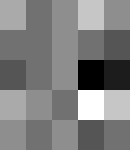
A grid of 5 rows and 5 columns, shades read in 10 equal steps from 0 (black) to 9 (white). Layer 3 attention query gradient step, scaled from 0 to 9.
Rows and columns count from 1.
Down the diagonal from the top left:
6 4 5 9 4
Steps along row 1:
down up up down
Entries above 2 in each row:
5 5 3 5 5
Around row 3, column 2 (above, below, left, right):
4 5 3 5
